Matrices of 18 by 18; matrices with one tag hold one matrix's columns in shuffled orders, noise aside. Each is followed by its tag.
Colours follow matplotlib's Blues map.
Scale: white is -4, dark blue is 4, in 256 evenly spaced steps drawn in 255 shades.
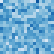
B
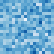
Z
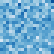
B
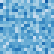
B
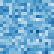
Z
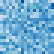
B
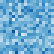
Z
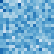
B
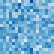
B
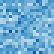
Z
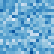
Z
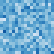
Z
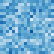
Z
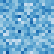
Z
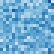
B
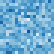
Z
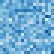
Z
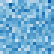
B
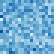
Z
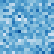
Z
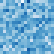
B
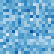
Z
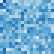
B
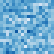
Z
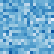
Z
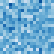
B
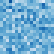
B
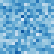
Z
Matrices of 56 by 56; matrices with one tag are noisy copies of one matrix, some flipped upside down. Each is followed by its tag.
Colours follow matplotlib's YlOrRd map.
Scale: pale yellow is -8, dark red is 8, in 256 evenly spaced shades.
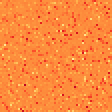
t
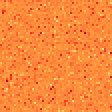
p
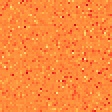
t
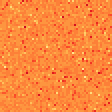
t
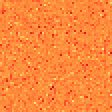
p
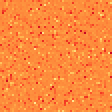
p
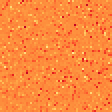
t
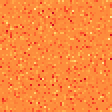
p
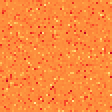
p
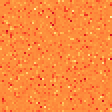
p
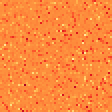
t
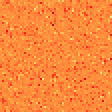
p
